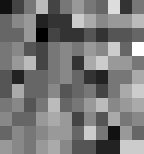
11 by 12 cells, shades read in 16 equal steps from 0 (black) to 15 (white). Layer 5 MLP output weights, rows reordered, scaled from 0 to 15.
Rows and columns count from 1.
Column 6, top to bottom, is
7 3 3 8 8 8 5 6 9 9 8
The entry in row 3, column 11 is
5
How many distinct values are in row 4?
8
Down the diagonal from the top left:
1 8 9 4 7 8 6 9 5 1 12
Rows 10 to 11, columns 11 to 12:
9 6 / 12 12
